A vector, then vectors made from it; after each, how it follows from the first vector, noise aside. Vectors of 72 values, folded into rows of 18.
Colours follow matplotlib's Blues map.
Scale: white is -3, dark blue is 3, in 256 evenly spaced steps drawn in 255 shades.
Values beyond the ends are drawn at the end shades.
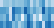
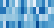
wrapped around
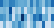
negated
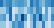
negated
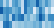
wrapped around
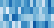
wrapped around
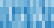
shrunk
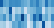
negated
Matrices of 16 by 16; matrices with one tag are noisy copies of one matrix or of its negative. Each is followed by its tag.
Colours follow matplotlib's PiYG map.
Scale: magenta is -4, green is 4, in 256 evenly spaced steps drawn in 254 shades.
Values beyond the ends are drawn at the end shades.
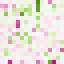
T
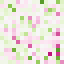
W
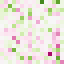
W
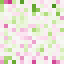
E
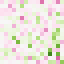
W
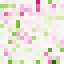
T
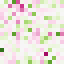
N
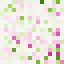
W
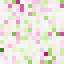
N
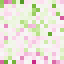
E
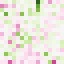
T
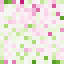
E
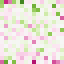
E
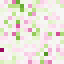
N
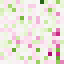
W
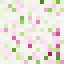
W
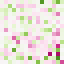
W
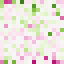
E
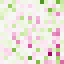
W
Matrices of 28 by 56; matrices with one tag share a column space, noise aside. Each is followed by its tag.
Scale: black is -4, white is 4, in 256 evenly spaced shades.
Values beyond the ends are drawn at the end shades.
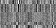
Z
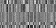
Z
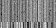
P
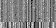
P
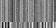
P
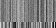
P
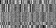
Z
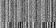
P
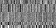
Z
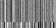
P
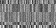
Z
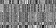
Z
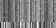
P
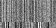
P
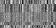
Z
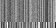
P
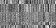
Z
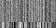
P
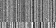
P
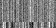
P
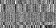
Z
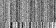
P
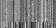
P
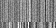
P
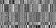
Z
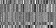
Z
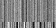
P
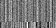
P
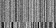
P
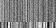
P
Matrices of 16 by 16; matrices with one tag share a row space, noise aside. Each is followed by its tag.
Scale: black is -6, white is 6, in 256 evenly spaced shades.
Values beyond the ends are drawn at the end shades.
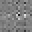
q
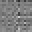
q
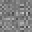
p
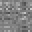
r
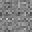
r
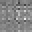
q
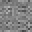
r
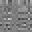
r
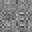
p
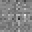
q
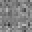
r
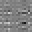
r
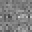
r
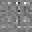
q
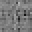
q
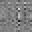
q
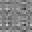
r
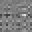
r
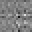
q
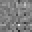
q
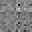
q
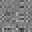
p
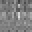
q
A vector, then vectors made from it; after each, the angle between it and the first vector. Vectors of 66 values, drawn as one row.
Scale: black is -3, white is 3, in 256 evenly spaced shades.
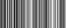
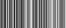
nearly parallel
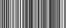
partly opposed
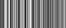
orthogonal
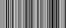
nearly opposite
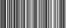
nearly parallel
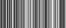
nearly parallel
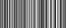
partly aligned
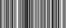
partly opposed
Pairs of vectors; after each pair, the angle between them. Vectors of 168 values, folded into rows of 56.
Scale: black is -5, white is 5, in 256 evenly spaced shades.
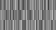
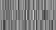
partly aligned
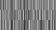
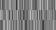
orthogonal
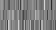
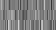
nearly parallel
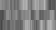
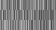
orthogonal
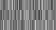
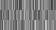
nearly parallel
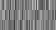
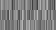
partly opposed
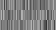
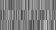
nearly opposite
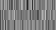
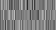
nearly parallel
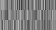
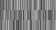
partly opposed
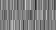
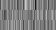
nearly parallel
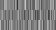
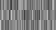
partly aligned
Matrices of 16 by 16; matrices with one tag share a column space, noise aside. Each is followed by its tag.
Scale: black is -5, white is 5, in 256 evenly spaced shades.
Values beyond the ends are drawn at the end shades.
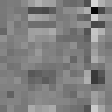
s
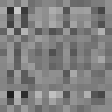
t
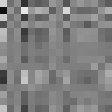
s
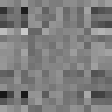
t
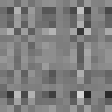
t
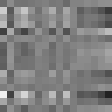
t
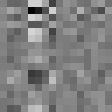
s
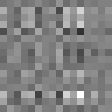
t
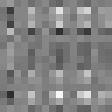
t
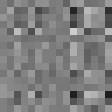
t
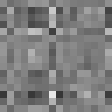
t
